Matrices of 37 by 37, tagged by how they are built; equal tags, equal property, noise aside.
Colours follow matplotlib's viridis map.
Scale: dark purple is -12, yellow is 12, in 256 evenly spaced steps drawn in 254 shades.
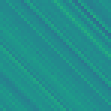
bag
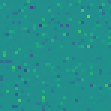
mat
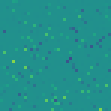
mat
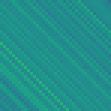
bag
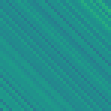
bag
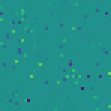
mat
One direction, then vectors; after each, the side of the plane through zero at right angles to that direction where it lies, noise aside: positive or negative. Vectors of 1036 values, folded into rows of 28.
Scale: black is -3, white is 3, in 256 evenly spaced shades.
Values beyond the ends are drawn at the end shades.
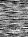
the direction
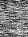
positive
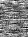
negative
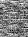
negative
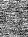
negative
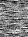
positive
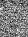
positive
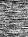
positive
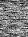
positive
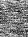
negative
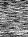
positive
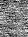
positive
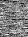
positive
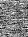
negative
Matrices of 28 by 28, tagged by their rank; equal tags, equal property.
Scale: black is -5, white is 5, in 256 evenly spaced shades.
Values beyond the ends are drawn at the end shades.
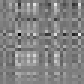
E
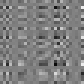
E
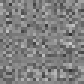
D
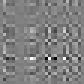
E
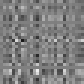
E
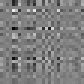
E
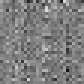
D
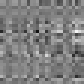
E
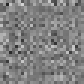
D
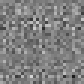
D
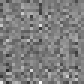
D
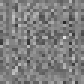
D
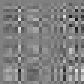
E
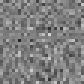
D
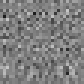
D
